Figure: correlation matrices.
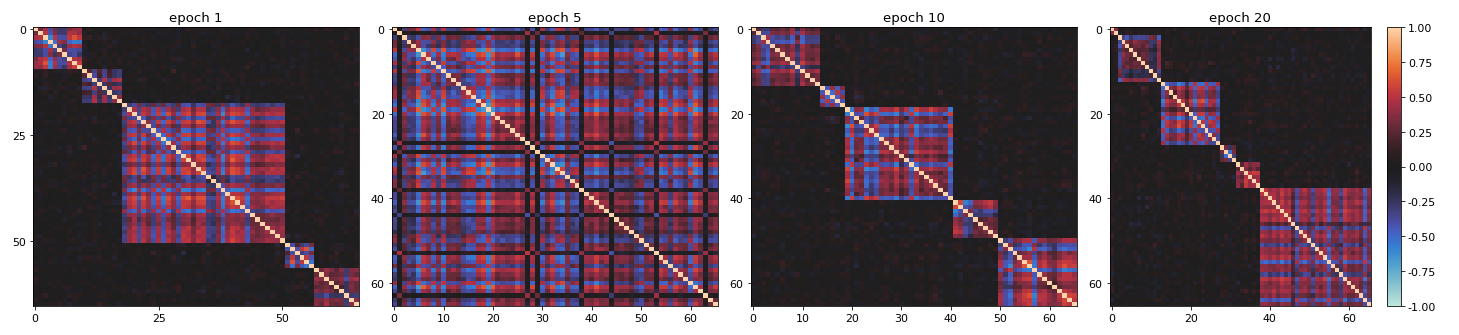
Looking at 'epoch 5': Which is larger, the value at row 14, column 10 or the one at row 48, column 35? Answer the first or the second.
the first
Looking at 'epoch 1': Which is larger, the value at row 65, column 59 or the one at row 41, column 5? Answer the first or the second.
the first
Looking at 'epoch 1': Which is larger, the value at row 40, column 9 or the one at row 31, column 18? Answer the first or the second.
the first
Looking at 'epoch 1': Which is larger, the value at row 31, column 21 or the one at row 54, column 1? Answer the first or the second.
the second
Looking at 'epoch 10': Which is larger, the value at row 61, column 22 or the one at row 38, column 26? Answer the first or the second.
the second
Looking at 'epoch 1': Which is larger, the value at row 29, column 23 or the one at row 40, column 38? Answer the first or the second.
the first
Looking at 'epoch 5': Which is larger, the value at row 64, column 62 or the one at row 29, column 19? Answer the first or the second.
the first
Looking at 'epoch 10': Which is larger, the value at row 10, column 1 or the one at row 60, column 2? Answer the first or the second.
the first
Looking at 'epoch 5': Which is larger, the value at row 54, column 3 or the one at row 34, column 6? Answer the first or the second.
the first
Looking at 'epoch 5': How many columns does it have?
66
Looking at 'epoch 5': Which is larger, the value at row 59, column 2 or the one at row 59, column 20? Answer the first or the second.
the second
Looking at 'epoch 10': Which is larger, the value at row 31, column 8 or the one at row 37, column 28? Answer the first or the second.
the second
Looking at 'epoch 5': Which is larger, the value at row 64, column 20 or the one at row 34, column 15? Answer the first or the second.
the second
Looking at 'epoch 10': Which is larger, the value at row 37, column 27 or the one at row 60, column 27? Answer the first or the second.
the first
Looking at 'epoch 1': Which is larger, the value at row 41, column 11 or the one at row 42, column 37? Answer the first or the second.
the second
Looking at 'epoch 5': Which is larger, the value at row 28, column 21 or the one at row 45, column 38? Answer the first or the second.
the first
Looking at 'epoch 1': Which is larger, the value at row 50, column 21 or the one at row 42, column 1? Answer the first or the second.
the second
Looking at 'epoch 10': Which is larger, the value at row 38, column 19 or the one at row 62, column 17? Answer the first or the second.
the first
